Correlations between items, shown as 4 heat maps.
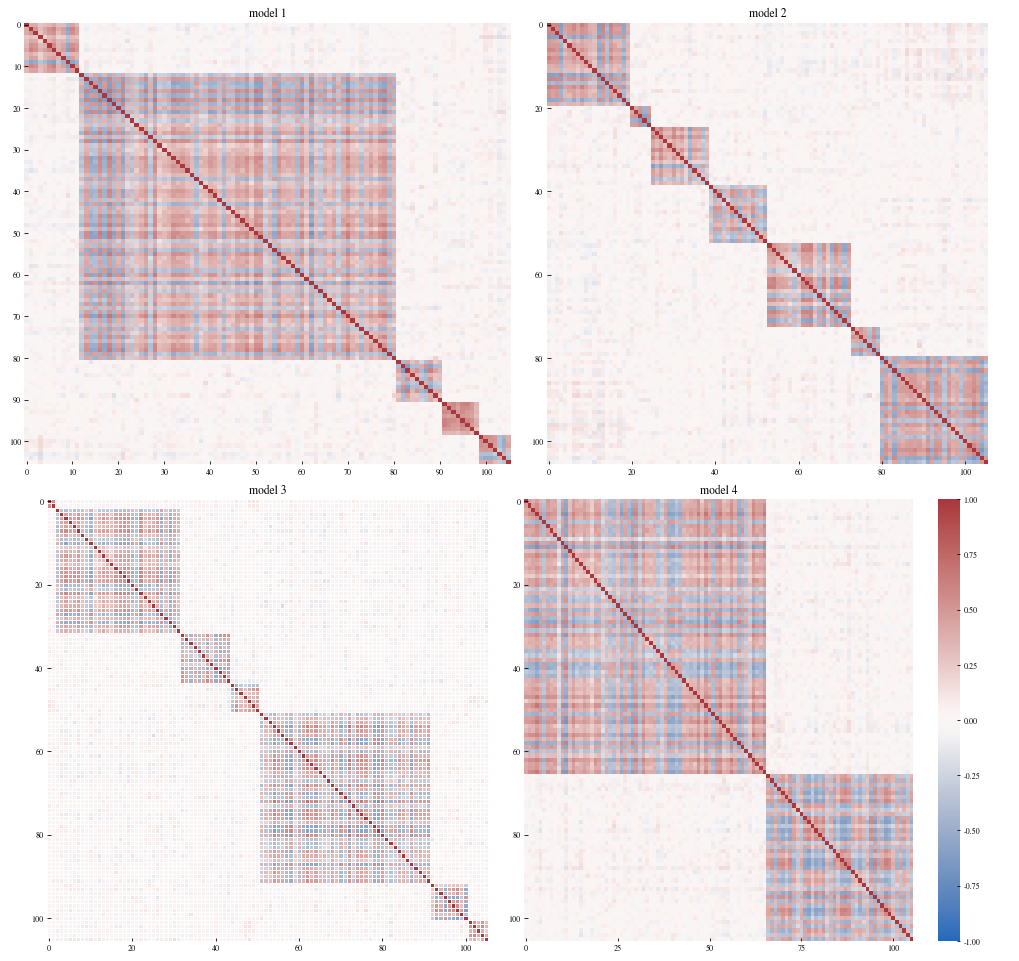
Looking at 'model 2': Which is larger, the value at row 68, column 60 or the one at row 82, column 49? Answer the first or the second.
the second
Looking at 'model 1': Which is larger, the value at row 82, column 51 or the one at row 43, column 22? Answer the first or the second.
the first
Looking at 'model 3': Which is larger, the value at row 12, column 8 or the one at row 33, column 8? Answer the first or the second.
the first
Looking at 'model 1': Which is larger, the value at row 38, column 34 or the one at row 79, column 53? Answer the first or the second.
the first
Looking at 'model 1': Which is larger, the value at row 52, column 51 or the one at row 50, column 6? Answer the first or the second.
the second
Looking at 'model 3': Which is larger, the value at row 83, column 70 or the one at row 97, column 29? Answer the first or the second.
the first
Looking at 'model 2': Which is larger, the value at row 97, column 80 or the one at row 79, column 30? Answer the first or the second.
the second
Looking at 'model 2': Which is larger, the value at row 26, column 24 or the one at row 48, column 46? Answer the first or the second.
the first
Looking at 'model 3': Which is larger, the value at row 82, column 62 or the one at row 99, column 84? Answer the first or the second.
the second
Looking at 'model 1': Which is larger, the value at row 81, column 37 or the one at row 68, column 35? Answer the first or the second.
the first
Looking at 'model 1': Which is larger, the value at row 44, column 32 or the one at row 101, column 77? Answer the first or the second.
the first
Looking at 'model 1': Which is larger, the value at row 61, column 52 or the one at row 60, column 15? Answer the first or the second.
the first
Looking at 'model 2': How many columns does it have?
106
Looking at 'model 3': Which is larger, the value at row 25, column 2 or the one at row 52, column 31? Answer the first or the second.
the second
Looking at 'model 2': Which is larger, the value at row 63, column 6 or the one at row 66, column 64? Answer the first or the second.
the second
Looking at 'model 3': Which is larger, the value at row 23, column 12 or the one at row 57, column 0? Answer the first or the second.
the first
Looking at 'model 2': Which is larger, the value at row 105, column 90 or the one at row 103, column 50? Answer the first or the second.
the second
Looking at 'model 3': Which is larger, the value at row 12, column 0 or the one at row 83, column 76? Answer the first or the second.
the first
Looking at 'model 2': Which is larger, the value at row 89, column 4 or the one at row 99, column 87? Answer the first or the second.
the first
